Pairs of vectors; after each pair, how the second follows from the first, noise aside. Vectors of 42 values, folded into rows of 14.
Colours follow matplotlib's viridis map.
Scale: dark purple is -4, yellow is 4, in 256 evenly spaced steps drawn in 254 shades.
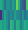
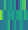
negated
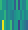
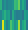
sign-scrambled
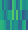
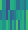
shuffled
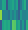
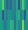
shuffled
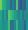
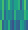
shuffled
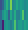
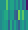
shuffled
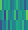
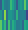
negated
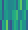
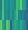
sign-scrambled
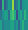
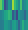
sign-scrambled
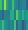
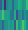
negated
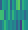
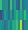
negated
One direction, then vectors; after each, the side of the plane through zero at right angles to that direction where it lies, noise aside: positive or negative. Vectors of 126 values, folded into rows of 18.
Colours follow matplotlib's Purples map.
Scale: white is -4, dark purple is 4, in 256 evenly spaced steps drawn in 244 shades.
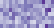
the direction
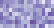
negative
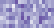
positive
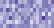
positive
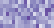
positive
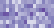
positive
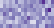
positive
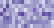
negative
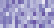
negative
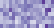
positive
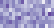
negative
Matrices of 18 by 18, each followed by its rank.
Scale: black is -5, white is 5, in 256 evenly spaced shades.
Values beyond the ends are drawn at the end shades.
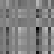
one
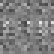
three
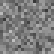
full rank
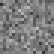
full rank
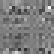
three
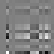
one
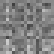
three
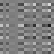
one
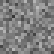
full rank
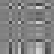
one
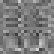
three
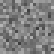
full rank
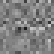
three
